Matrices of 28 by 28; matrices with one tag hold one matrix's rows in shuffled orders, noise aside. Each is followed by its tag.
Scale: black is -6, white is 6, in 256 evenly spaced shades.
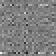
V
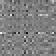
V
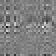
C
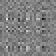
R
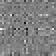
V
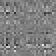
C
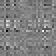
C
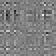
C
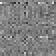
V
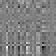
R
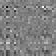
C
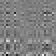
C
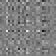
R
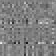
V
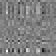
R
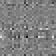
V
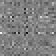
V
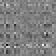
C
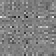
V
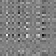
R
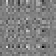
R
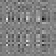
R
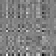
R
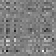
C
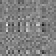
R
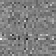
V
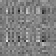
R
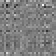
C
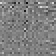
V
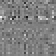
V
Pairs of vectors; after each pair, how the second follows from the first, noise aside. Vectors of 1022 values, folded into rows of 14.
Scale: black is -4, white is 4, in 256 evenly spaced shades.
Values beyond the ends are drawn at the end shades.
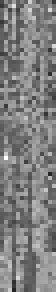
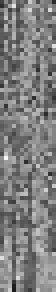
copied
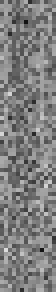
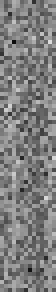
reversed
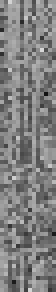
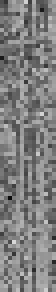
reversed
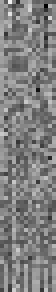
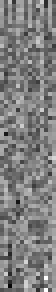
reversed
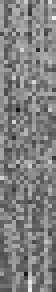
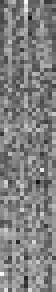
reversed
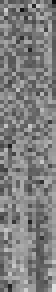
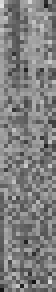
reversed
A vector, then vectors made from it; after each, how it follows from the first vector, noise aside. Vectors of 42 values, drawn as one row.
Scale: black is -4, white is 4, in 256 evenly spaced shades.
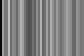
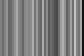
reversed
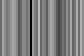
wrapped around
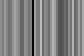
wrapped around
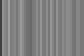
shrunk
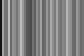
copied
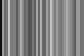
copied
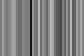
wrapped around
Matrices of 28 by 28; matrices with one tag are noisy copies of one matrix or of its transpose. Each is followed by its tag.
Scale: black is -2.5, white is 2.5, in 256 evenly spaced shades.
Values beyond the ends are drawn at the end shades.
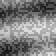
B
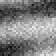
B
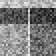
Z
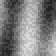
B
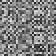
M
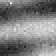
B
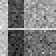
Z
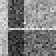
Z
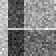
Z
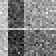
Z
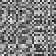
M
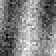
B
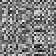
M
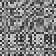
M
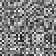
M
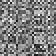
M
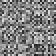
M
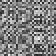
M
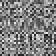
M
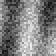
B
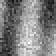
B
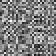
M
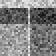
Z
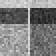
Z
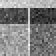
Z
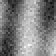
B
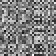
M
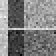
Z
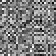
M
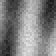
B
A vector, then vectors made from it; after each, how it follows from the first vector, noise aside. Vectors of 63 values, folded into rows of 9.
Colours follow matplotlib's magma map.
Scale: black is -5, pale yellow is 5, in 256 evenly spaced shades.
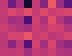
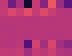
partly zeroed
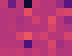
partly zeroed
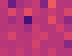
partly zeroed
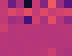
partly zeroed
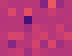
partly zeroed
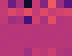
partly zeroed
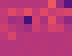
partly zeroed
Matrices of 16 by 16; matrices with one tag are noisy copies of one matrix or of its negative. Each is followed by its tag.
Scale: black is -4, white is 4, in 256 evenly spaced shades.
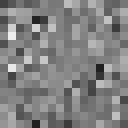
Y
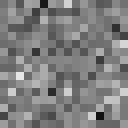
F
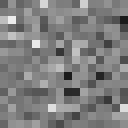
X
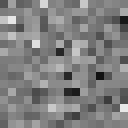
X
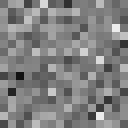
F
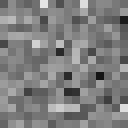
X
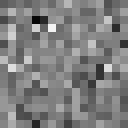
Y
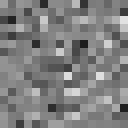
X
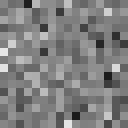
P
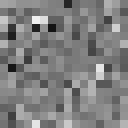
Y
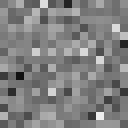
F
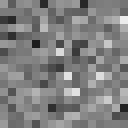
X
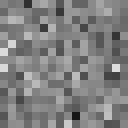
P
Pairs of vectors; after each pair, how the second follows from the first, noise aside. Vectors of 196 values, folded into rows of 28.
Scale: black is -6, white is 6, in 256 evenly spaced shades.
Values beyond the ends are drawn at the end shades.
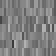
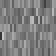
wrapped around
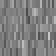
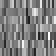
scaled up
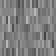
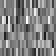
scaled up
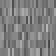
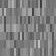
wrapped around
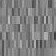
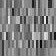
scaled up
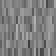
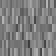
sign-scrambled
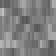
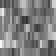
scaled up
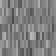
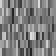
scaled up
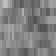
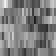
scaled up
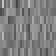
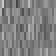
sign-scrambled
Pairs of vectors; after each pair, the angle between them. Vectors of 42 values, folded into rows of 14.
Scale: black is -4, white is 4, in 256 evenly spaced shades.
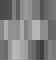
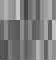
partly opposed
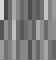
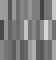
orthogonal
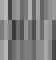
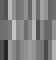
nearly opposite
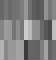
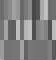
partly aligned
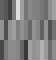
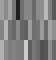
nearly opposite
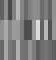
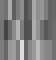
orthogonal
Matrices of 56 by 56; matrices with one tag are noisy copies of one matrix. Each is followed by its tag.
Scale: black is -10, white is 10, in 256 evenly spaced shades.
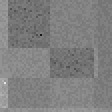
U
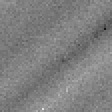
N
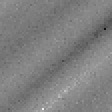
N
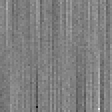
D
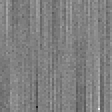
D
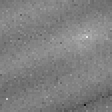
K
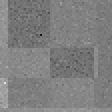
U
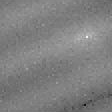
K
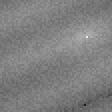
K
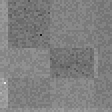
U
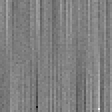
D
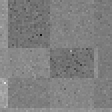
U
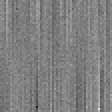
D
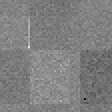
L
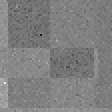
U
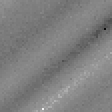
N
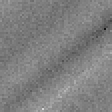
N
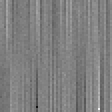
D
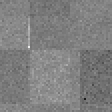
L
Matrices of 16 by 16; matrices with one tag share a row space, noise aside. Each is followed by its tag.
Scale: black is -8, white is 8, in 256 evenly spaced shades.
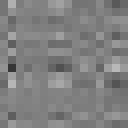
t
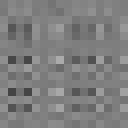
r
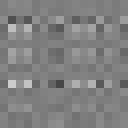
r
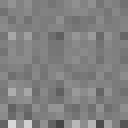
r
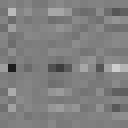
t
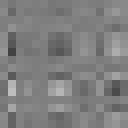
t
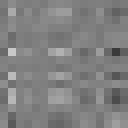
t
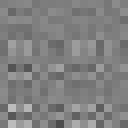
r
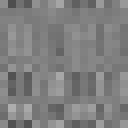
r
